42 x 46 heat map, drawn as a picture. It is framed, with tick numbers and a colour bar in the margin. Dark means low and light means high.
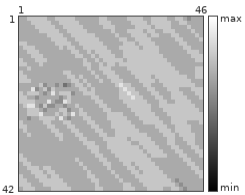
Average level on the scale: 70%. Odd rows or columns: none. Grain: diagonal, down to the right. Calmest part: bottom left. Odd patch: rougher, in the middle left.
